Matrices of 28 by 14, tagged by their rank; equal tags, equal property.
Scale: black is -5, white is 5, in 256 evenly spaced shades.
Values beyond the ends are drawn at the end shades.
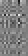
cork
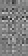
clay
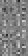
clay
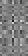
cork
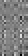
cork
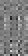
cork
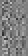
clay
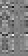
cork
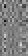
clay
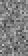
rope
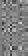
clay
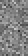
rope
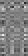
cork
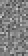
rope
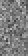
rope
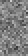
rope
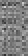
clay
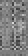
clay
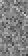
rope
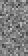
rope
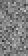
rope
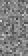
rope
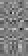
clay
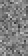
rope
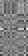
cork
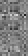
clay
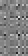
cork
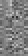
clay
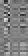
cork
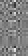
cork
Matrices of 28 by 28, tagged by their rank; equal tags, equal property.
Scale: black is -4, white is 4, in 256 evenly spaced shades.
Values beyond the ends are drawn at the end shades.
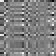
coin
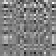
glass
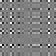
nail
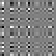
nail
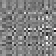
glass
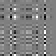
nail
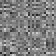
glass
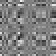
coin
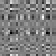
coin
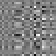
coin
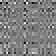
glass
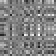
coin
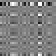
nail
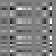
nail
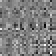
glass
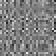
glass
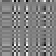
nail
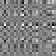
coin
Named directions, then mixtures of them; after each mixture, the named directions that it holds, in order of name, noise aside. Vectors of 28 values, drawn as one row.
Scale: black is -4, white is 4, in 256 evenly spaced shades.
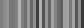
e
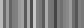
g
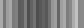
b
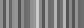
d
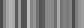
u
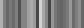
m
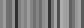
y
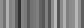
b, d, y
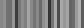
y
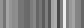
b, d, e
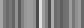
m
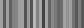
d, e, g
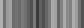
b, e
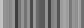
b, g, y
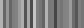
g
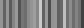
d, e, m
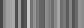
u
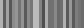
d, g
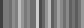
b, m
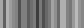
b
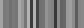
d, g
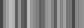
u
